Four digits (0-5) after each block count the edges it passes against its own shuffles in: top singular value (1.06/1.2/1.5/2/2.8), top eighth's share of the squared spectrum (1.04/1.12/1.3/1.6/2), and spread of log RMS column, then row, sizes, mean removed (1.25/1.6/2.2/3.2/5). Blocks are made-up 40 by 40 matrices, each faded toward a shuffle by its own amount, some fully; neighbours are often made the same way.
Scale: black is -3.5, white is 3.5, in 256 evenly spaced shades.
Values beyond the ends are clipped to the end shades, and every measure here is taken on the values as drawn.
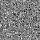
2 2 0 1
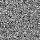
2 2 0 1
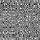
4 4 2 2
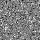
0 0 0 0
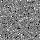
1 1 0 0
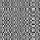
4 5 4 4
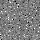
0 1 0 0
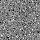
0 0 0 0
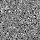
0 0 0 0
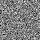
0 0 0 0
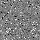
0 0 0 0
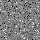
1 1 0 0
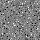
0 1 0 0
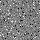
0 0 0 0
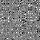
3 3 2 2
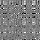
4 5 2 3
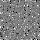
2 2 1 1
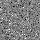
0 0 0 0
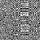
4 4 2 2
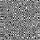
4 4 2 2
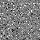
1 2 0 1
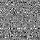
3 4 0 2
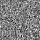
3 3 0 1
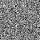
2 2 0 0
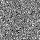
1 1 0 0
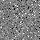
1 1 0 0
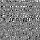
3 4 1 3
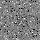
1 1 0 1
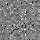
3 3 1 1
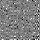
4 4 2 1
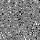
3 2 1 0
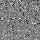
1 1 0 1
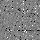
2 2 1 1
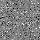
2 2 0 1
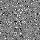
2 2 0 1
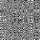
4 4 2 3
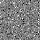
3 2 1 0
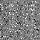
3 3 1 1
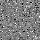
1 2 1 0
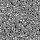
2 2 0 0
